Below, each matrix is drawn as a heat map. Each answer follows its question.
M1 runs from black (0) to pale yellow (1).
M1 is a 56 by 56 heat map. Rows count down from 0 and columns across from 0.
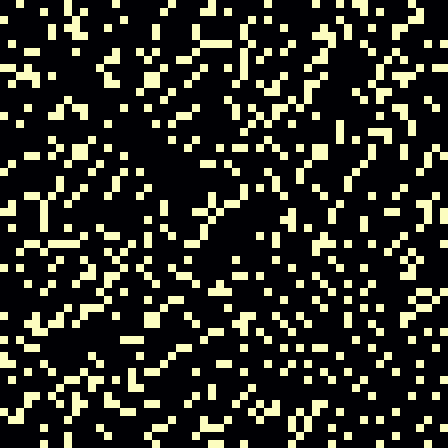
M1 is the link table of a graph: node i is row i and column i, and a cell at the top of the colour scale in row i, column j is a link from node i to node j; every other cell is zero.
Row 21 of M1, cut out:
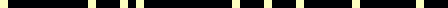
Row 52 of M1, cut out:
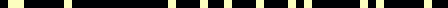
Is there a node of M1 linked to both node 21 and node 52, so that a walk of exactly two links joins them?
no
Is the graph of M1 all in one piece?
yes
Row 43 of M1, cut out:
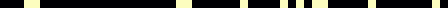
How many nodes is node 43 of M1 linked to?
11
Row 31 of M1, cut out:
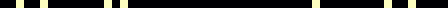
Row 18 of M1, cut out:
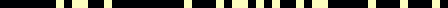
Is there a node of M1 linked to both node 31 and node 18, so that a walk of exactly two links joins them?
yes
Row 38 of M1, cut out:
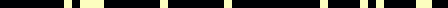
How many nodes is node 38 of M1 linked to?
11
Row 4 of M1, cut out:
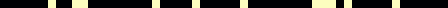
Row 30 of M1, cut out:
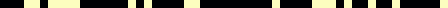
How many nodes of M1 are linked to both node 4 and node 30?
8
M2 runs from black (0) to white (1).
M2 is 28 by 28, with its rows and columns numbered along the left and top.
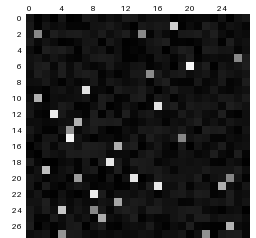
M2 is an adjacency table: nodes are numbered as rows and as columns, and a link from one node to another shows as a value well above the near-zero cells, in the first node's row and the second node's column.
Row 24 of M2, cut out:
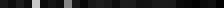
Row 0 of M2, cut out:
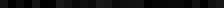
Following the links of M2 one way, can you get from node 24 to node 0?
no
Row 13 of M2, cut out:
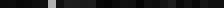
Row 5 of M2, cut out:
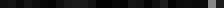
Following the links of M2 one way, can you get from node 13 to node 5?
yes
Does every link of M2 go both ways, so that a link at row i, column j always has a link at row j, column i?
no
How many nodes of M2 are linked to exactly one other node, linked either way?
3
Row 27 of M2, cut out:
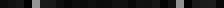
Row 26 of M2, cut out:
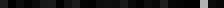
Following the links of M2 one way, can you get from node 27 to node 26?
no
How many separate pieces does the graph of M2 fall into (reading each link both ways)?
5
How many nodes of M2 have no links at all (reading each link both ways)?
2
